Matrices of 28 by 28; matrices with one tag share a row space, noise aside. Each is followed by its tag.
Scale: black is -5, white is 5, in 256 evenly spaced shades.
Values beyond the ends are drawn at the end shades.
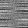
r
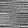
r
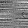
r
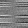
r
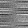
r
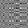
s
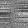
r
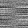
r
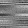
r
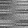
r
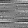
r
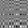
s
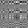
s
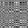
s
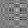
s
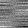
r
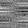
r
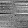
r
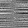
r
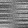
r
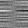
r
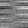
r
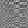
s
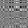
s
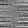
r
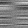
r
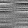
r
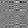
s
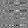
s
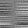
r
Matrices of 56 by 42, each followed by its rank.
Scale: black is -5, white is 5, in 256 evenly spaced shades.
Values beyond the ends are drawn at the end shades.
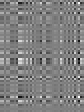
one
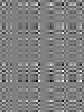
one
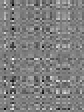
three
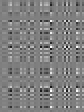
one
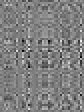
three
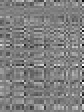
three
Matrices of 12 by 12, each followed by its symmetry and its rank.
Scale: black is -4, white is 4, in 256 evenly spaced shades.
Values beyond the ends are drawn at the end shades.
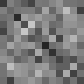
symmetric, full rank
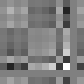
symmetric, rank one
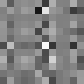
neither, rank two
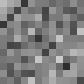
symmetric, full rank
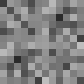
symmetric, full rank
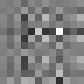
neither, rank two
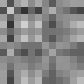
symmetric, rank two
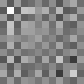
symmetric, rank two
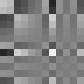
symmetric, rank one
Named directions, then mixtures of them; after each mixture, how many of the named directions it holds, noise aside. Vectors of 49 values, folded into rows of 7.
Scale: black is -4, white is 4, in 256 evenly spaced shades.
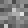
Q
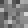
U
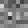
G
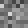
two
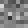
one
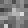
one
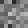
three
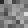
three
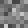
two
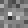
two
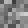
three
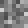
two
